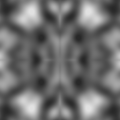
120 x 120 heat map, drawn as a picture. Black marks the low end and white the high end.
Mirror symmetry: left to right and top to bottom. Slope: none. Grain: smooth. Odd rows or columns: none.
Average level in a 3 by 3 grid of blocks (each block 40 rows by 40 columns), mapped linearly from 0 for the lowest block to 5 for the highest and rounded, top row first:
5 0 5 / 1 2 1 / 5 0 5
